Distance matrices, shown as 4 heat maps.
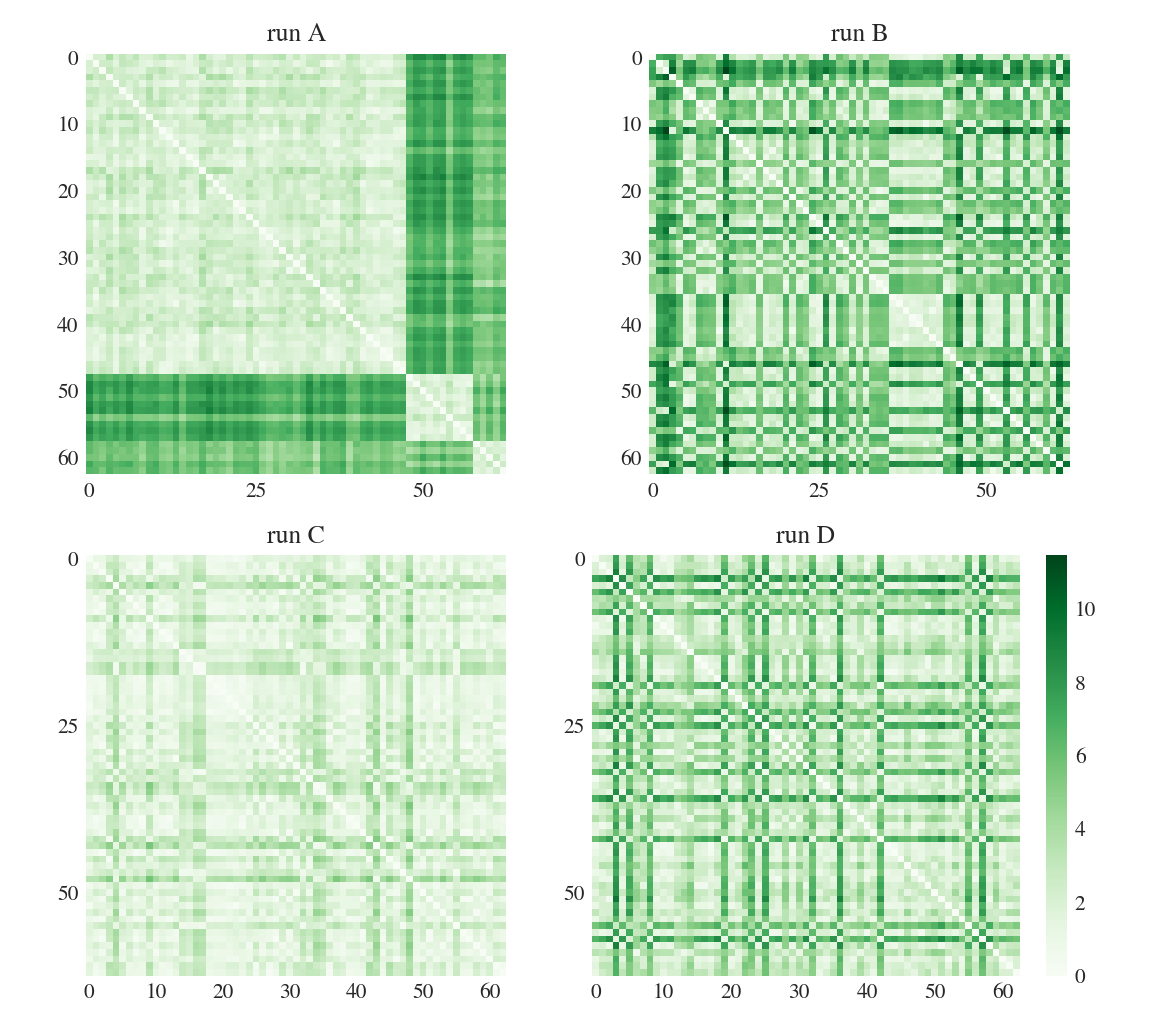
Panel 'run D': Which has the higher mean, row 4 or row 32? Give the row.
32
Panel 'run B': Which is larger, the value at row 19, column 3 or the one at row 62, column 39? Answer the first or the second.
the first
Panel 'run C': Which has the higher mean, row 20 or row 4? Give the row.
4
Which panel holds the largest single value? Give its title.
run B
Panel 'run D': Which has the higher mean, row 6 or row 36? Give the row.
36
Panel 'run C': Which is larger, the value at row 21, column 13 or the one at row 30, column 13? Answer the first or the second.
the first
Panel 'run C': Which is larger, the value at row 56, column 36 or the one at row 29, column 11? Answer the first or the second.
the second
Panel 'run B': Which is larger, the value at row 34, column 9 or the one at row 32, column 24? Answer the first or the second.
the second
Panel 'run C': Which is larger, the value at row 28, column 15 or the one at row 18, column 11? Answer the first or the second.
the first
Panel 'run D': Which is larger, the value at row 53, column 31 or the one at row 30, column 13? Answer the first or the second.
the first
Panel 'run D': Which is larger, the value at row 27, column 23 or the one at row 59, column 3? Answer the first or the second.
the first
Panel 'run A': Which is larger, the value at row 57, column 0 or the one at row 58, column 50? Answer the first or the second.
the first
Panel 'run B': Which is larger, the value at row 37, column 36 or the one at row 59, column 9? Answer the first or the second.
the second
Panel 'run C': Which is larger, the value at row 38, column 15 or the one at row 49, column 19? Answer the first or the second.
the first
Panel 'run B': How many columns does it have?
63
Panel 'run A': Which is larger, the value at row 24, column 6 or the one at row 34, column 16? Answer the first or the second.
the first
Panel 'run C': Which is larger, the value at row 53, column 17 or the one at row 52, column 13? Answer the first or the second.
the first
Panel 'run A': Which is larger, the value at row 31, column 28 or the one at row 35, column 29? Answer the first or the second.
the second
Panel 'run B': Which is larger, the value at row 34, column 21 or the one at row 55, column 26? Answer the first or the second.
the second
